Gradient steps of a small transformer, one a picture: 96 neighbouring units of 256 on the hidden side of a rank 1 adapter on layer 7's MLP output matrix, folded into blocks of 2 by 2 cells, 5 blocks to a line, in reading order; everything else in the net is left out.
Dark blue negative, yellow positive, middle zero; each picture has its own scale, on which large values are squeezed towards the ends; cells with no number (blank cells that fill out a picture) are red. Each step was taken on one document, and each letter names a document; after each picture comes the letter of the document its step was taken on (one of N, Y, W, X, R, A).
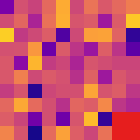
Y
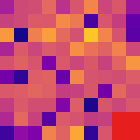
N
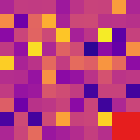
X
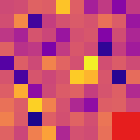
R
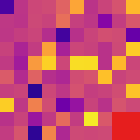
Y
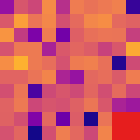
Y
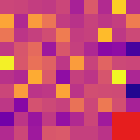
X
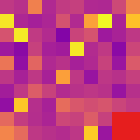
N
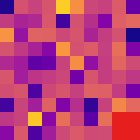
Y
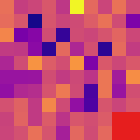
R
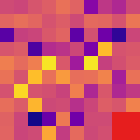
X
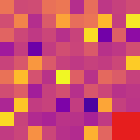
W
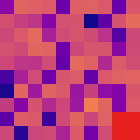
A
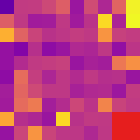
N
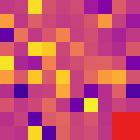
X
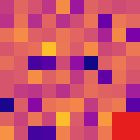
Y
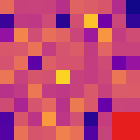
N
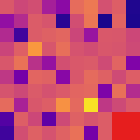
N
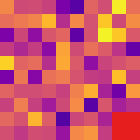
R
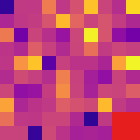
W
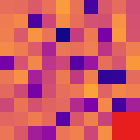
X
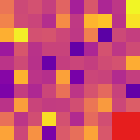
N
